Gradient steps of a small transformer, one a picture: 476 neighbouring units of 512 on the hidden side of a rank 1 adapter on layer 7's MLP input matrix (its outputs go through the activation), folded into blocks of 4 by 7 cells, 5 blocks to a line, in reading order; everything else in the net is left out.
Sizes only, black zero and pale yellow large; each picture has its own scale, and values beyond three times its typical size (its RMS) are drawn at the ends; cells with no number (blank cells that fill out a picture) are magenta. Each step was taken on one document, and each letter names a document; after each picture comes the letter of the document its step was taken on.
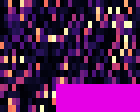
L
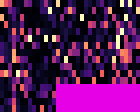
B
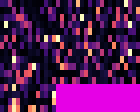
L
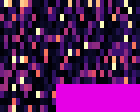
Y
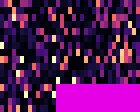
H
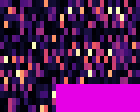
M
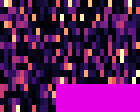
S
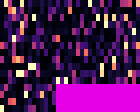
H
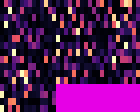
H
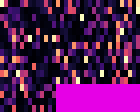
B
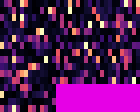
H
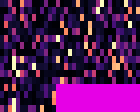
L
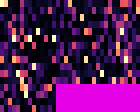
B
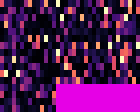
B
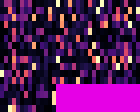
L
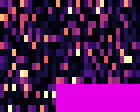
Y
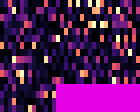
Y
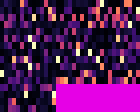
L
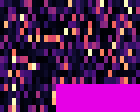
L
